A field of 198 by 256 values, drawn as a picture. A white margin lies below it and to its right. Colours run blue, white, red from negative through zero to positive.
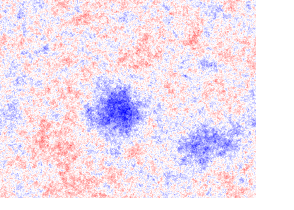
There is no overall slope. Overall the values sit about 50% of the way up the scale. There are two dips. The ninth with the lowest average is the centre. No lone cell stands out from its neighbours. No single row or column stands out from its neighbours.
